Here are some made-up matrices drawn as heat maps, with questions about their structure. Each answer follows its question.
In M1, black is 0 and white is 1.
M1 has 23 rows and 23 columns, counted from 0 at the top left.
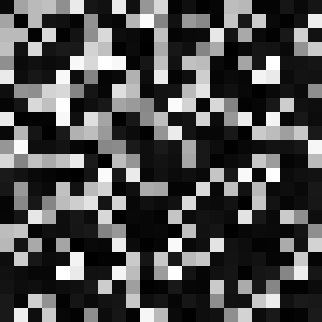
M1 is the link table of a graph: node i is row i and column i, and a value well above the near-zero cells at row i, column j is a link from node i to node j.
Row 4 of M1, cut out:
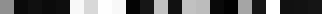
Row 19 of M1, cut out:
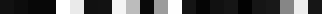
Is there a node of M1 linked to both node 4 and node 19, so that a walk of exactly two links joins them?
yes
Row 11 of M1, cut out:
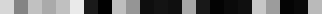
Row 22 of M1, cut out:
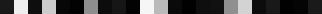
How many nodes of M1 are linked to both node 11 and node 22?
2
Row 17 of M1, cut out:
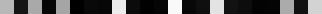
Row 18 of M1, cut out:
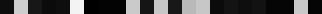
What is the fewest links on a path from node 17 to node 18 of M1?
3
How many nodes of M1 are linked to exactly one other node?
0
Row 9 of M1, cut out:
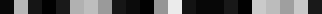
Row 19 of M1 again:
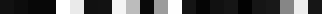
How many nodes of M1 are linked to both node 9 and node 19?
5
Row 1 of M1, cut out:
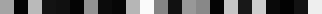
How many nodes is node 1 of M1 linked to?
11
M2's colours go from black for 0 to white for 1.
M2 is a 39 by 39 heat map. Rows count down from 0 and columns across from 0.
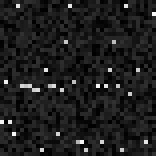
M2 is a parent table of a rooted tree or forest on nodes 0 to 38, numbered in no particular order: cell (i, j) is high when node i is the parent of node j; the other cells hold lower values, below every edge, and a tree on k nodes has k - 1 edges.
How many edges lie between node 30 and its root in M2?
1
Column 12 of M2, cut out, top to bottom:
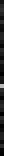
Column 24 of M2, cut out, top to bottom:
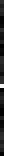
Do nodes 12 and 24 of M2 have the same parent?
yes
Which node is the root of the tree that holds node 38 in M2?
33
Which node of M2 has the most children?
21
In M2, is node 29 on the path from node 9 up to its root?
no
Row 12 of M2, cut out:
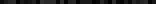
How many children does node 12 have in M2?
0
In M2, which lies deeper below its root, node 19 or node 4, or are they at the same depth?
node 4
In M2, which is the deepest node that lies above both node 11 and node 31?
1
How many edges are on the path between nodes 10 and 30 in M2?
2
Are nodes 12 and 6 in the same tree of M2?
yes
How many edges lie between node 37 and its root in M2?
0
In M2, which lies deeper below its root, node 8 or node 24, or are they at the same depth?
node 24
